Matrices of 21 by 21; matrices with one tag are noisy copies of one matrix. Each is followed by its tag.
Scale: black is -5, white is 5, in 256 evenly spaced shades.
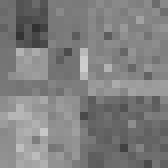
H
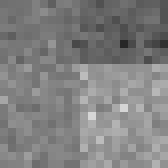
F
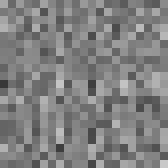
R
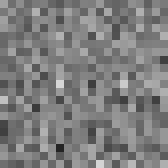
R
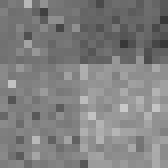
F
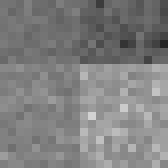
F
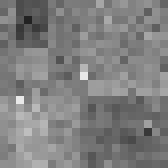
H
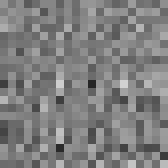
R
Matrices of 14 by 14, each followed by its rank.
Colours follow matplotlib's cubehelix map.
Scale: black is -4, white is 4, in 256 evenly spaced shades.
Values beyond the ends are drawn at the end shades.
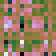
two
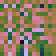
three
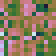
three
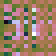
two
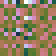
two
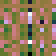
two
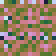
three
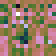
three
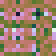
three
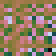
two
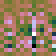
two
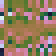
two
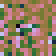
three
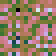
three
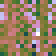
three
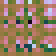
two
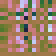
two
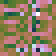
three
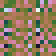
two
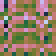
three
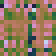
three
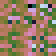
three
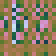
two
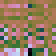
two
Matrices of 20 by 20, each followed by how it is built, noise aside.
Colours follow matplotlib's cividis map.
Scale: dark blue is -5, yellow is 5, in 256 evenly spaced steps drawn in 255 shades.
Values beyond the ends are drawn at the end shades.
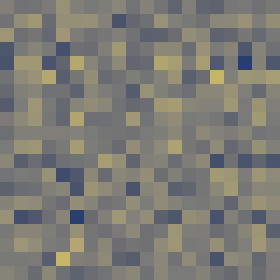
low rank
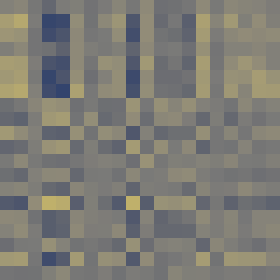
low rank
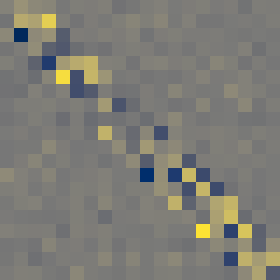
banded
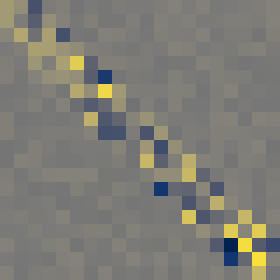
banded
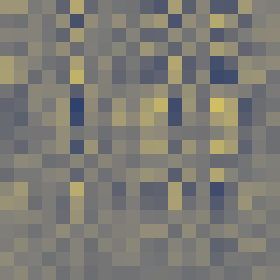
low rank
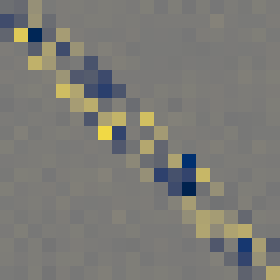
banded
